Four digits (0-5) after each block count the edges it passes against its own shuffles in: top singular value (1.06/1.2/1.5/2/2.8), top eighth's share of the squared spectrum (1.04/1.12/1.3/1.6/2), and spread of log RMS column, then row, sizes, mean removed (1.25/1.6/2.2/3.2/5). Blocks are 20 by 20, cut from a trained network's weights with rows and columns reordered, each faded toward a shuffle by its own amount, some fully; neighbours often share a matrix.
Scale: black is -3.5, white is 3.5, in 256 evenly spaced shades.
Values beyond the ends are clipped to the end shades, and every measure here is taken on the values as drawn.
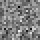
1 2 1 0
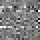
2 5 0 2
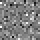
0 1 0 1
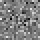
0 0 0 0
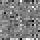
3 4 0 2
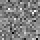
1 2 0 0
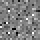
1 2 0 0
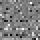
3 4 0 2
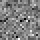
1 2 0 0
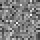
2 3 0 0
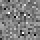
1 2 0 0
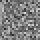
0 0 0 0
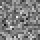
1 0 0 0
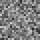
1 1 0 0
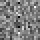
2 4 1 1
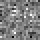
2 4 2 1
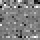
3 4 0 2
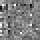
3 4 1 1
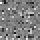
2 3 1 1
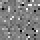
0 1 0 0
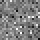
2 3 1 0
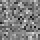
1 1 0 0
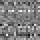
3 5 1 3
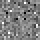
1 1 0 0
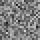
0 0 0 0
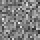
1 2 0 0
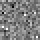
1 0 0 0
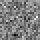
0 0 0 0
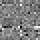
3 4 0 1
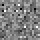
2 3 0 1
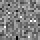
0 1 0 0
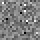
0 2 0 0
